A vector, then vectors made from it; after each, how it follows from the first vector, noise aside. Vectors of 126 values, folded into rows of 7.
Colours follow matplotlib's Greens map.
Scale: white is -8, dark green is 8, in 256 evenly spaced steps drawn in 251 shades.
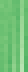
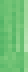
wrapped around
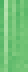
reversed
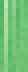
reversed
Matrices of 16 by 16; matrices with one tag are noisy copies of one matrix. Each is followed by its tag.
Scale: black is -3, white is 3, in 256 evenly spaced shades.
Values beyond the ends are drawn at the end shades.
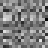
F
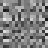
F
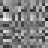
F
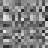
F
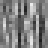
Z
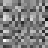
F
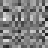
F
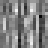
Z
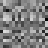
F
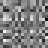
F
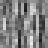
Z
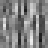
Z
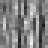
Z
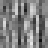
Z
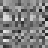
F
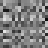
F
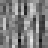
Z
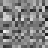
F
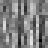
Z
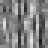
Z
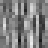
Z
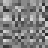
F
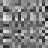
F
